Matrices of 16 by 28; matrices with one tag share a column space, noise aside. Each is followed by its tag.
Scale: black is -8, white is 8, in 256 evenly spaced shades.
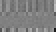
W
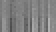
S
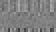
W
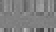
W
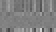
W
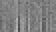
S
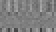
W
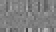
W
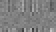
W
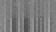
S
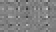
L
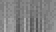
S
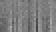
S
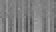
S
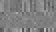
W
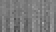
S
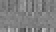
W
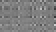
L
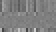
W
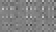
L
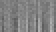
S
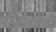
W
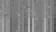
S
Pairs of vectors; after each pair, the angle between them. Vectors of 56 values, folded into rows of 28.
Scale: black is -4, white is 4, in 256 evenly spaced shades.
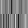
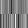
nearly parallel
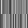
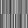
nearly parallel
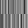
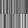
partly opposed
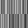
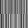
partly opposed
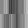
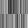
partly aligned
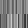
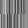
partly opposed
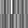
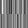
partly opposed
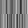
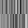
partly aligned
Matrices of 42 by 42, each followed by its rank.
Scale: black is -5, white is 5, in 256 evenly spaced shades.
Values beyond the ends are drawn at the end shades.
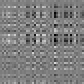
two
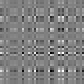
one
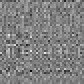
five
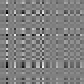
one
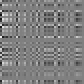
one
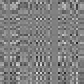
two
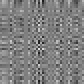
two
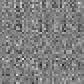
five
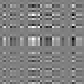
one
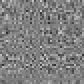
five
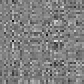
five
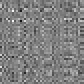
five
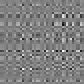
two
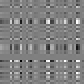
one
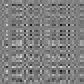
two
